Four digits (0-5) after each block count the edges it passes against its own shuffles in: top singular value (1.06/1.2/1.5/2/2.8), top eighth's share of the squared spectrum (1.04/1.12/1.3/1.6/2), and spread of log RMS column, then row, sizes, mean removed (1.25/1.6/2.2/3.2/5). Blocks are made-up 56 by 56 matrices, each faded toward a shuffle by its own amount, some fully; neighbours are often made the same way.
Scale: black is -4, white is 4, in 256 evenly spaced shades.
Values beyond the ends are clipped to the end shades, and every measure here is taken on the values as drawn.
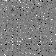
2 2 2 1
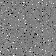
1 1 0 0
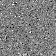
0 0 0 0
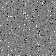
2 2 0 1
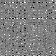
4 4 2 2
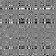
5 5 3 3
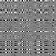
5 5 3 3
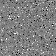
1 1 0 0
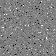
0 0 0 0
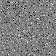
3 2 0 1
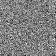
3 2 1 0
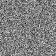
0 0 0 0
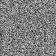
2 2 0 0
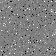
0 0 0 0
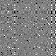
4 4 2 2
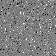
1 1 0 0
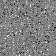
1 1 0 0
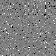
3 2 1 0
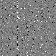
3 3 0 0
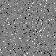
3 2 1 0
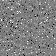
2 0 0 0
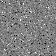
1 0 0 0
